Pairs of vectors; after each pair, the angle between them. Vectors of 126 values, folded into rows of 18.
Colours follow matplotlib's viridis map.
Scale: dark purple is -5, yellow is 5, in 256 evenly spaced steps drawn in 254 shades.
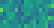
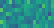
partly aligned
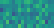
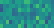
nearly parallel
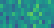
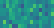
orthogonal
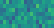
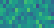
nearly opposite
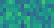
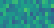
orthogonal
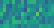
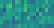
nearly opposite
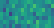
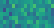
nearly parallel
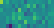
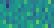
partly opposed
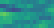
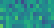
orthogonal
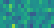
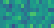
nearly opposite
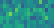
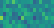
partly aligned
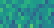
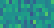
orthogonal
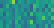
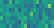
orthogonal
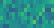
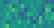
nearly opposite
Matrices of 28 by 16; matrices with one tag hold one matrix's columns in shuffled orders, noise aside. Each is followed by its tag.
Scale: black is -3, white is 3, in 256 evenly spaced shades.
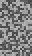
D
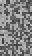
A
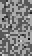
A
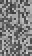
A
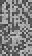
A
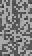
A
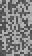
A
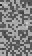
D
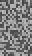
D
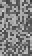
A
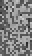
A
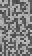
A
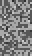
D
